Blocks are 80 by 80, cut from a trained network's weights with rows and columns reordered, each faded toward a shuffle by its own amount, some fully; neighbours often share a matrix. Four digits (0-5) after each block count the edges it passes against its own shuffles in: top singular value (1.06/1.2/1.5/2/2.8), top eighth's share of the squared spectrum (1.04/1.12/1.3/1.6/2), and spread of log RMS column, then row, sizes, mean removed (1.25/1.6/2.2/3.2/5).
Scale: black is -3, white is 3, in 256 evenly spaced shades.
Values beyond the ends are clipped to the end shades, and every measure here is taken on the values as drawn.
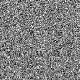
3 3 1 0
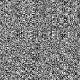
4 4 2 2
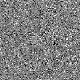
2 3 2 1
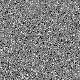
0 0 0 0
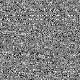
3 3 0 3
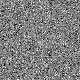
0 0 0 0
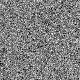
2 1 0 0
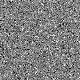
1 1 0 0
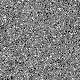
0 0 0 0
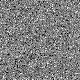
0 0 0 0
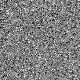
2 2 0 1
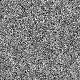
0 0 0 0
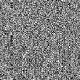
3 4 2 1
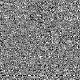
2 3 1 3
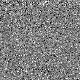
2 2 0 2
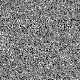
2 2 0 2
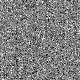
1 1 0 0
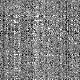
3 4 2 3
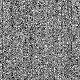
2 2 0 1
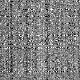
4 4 1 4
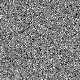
2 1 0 0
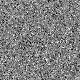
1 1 0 0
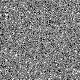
1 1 0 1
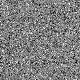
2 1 0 0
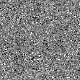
1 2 0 2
